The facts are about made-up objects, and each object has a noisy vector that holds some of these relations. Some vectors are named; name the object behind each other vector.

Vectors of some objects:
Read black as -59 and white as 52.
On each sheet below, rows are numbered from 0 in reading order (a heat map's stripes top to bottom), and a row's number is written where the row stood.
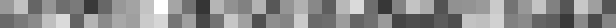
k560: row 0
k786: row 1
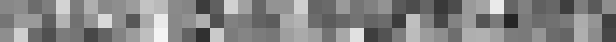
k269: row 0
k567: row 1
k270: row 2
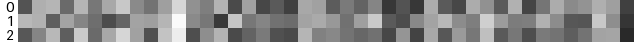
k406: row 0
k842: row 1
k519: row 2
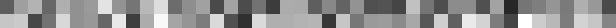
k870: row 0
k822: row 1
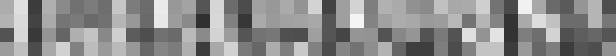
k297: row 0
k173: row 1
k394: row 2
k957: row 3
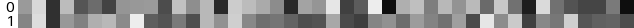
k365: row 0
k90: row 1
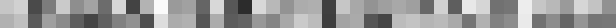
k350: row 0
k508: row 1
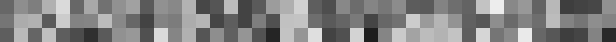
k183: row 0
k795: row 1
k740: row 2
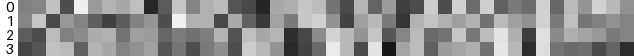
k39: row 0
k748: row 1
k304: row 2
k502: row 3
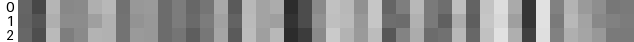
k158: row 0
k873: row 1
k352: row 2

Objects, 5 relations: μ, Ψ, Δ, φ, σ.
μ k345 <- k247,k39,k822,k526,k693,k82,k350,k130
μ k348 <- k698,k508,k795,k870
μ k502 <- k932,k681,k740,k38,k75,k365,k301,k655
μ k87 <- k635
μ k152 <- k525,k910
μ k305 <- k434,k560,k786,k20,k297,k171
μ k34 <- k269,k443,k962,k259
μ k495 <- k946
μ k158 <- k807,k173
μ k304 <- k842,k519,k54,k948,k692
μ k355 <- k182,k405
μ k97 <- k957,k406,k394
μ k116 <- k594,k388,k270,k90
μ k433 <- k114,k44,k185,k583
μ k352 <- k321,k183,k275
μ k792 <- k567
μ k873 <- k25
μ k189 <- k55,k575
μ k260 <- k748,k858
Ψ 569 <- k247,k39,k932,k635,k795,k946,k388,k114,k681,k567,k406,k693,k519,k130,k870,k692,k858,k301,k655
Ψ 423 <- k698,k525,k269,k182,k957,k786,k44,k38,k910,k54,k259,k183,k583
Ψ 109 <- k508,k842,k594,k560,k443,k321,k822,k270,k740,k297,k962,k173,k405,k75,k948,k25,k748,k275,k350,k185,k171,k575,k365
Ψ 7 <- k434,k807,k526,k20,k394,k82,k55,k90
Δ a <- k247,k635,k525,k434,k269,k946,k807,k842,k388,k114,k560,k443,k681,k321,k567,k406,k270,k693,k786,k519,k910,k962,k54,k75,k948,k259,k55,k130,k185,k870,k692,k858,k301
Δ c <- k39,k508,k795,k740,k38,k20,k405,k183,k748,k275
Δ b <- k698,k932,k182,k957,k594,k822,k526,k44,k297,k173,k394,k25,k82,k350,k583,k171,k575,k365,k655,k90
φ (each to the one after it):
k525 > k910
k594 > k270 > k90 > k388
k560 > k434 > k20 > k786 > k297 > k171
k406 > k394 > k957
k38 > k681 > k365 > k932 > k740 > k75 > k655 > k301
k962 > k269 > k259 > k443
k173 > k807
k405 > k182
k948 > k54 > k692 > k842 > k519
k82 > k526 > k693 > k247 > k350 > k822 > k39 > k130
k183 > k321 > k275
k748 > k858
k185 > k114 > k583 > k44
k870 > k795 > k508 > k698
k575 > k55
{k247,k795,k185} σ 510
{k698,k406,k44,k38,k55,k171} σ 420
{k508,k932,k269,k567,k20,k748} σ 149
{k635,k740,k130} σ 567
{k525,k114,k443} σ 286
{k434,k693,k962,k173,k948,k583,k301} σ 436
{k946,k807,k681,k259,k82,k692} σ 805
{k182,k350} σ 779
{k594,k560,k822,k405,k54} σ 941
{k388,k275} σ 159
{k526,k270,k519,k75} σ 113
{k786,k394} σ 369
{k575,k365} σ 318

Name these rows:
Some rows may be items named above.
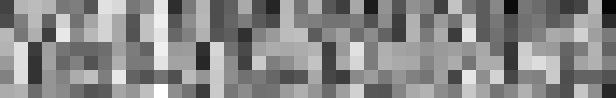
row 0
k301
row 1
k519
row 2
k247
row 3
k25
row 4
k594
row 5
k90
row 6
k842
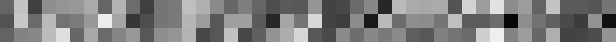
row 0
k20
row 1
k932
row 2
k183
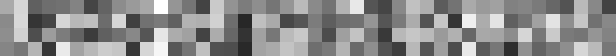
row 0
k321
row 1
k526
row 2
k748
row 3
k130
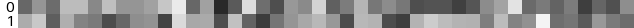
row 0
k525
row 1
k275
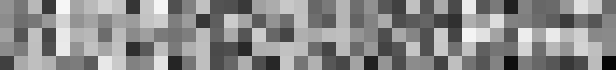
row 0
k130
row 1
k259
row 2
k345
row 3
k39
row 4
k301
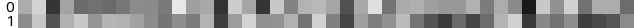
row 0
k575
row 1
k182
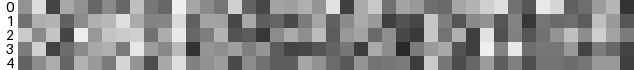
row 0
k171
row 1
k114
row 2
k693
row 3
k434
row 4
k946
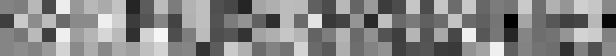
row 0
k39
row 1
k655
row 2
k130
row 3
k54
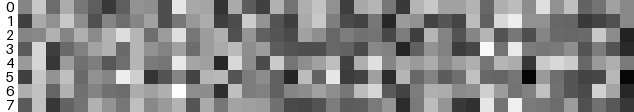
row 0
k405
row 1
k38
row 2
k388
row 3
k55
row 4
k594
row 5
k655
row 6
k443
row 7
k807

